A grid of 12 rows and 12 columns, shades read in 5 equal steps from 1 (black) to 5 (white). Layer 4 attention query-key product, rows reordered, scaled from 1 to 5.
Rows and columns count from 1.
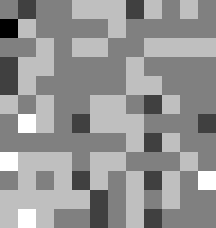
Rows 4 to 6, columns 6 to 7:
3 3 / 3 3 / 4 4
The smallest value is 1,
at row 2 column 1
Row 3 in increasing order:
3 3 3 3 3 4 4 4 4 4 4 4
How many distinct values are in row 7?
4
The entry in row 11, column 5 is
4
